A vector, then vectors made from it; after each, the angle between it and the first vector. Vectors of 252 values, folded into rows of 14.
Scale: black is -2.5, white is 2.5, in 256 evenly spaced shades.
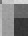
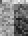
nearly parallel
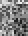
partly aligned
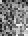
partly opposed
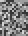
orthogonal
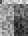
nearly parallel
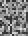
orthogonal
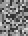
orthogonal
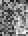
partly opposed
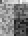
nearly parallel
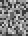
orthogonal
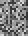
orthogonal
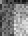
nearly opposite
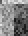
nearly parallel
